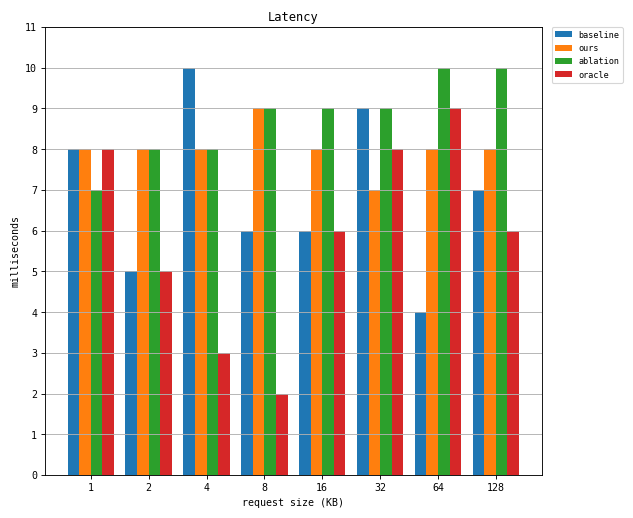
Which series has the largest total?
ablation
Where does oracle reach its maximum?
64
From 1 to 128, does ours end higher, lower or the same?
the same
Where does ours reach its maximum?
8
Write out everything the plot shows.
Title: Latency
x-axis: request size (KB), ticks 1 2 4 8 16 32 64 128
y-axis: milliseconds, ticks 0 1 2 3 4 5 6 7 8 9 10 11
Legend: baseline, ours, ablation, oracle
Values:
baseline: 8 5 10 6 6 9 4 7
ours: 8 8 8 9 8 7 8 8
ablation: 7 8 8 9 9 9 10 10
oracle: 8 5 3 2 6 8 9 6
